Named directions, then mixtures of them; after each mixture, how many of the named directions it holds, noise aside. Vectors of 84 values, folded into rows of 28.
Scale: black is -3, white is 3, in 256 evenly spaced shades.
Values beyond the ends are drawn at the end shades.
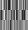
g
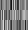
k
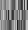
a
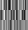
one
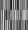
one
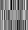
three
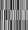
one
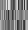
two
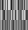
one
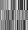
two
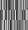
two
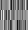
two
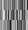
two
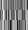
three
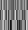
three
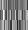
three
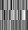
three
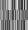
three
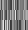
two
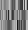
one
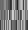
two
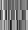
three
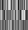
one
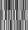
two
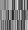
two
